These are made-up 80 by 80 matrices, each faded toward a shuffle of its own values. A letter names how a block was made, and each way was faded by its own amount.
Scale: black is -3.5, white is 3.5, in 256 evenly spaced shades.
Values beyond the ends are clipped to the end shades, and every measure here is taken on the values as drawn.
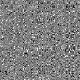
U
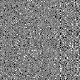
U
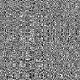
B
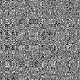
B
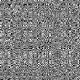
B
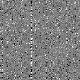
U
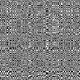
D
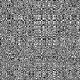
B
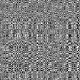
D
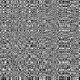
D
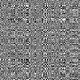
D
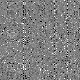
U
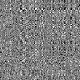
B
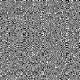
B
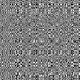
D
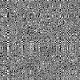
B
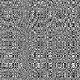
D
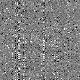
U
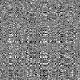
B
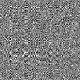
B
